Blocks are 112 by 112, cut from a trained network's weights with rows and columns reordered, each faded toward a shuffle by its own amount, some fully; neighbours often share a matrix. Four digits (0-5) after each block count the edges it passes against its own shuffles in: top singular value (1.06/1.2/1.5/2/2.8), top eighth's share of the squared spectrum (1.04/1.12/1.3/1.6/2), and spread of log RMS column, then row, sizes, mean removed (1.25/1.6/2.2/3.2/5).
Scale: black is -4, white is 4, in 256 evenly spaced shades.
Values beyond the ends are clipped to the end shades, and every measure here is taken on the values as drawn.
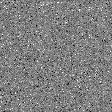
0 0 0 0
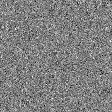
0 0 0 0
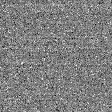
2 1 0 0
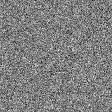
2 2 0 0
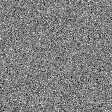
0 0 0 0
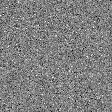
0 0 0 0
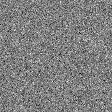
0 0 0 0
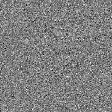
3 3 2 1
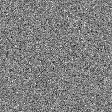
2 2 0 1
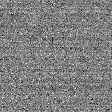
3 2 1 0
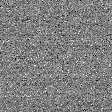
2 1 0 0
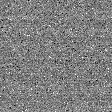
2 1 0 0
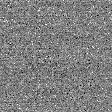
2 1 1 0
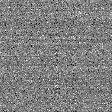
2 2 1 0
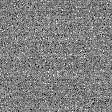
2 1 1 0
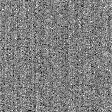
3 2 0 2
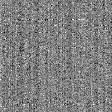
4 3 0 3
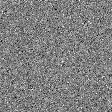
1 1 0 0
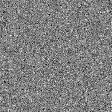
2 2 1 1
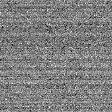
4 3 2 1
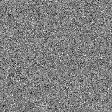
2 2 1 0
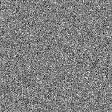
2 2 1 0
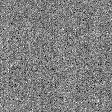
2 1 0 0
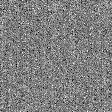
2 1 0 0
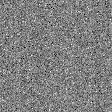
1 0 0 0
